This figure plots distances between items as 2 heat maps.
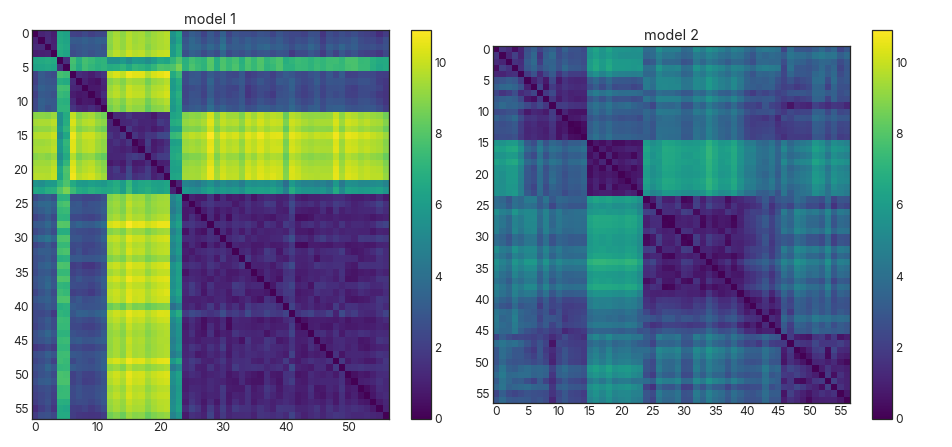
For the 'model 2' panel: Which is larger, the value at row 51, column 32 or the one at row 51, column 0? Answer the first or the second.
the first
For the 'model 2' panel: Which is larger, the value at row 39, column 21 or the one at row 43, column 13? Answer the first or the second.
the first
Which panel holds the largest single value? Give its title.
model 1
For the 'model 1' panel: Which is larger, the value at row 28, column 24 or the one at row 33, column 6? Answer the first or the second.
the second
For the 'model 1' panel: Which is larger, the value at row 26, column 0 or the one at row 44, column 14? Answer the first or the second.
the second
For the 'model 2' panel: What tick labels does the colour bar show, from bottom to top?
0, 2, 4, 6, 8, 10
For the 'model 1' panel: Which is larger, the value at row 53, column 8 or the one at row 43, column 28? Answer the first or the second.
the first
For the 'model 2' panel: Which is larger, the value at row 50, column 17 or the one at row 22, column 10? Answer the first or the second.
the first
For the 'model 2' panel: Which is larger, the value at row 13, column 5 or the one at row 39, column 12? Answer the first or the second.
the second
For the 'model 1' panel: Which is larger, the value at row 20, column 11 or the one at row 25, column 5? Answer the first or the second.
the first
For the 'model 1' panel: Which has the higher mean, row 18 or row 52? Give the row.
18
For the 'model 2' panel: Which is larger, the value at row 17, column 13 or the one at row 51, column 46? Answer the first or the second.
the first
